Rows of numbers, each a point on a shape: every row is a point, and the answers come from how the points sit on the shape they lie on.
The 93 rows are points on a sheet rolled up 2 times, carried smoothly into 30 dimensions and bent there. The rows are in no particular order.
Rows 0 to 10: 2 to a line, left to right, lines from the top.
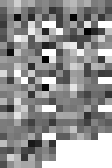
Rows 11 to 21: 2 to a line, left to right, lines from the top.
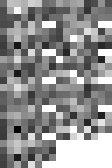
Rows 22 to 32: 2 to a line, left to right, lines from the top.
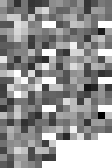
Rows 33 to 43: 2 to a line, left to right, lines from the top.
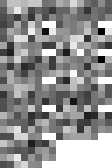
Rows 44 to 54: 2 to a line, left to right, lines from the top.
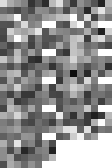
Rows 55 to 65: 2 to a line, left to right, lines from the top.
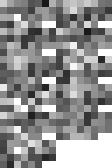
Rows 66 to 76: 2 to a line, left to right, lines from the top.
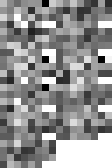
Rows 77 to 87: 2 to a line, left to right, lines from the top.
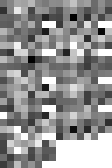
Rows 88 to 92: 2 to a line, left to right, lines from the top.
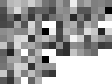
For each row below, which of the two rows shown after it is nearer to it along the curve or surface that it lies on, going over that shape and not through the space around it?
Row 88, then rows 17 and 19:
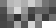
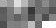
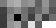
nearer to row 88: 19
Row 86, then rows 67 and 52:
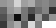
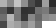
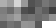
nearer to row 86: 67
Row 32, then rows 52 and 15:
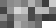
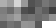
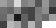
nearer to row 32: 52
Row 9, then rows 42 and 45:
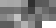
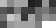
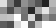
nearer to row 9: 42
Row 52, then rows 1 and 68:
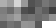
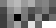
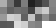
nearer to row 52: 68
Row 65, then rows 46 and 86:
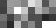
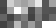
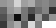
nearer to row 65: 46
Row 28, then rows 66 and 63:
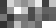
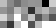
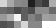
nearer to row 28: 66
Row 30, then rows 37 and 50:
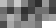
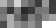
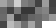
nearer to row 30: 37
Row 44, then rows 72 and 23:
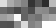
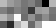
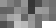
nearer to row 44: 72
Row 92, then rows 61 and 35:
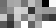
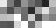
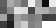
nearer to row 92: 35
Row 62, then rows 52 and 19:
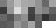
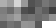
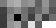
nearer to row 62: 52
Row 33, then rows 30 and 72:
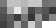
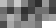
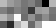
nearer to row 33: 30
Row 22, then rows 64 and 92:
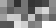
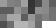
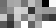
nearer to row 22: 64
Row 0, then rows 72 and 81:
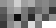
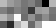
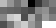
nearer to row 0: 81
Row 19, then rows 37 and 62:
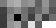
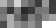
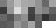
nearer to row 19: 37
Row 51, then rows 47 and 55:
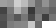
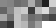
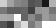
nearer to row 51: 47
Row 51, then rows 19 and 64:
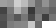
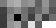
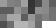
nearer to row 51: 64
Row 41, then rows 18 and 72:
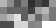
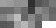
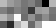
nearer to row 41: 72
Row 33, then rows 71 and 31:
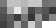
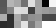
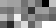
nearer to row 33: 71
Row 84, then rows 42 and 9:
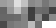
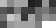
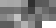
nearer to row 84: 9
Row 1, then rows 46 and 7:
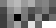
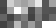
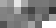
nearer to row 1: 46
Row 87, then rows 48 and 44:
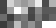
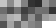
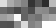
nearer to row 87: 48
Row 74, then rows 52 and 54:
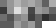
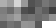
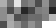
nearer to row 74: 52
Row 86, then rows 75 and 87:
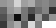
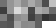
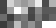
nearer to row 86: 87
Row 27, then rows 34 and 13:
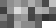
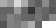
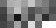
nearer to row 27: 34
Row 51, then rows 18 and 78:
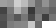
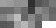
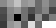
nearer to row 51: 18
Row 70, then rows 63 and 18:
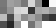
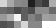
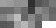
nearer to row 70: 63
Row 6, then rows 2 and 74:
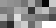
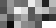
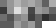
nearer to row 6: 74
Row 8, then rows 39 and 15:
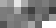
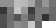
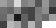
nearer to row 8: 39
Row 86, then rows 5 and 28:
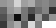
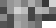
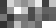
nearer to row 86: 28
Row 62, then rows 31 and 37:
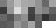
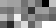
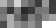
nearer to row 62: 31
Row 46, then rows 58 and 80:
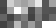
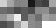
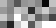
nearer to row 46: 80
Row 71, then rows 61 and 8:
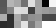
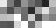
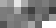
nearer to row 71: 61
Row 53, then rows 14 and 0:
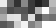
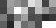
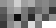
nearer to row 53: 14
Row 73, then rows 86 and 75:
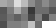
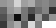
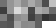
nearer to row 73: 75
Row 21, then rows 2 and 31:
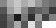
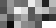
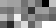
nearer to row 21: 2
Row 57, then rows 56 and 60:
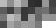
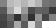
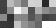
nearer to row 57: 56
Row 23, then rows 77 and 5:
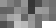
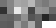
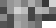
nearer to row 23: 77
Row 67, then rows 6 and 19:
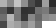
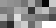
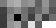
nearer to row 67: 19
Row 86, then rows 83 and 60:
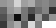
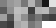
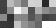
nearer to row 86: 60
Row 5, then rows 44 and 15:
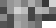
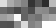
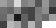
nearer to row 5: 44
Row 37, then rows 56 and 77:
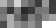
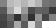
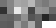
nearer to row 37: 56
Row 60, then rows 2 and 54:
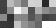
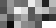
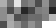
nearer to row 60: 2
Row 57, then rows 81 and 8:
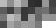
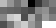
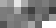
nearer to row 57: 81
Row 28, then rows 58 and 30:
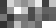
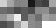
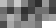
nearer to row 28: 30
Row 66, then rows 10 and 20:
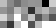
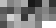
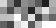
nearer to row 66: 20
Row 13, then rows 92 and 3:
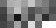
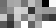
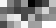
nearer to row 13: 92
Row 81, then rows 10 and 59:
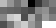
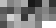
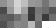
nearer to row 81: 10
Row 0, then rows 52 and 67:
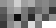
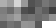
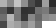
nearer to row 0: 67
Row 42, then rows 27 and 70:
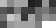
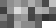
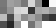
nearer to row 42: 27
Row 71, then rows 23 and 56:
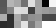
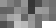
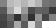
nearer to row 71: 56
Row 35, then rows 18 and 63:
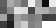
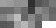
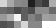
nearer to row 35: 63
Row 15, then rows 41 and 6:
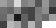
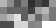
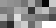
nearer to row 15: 41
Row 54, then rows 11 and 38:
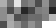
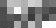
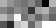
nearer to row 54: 11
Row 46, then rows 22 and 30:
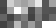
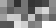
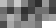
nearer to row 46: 30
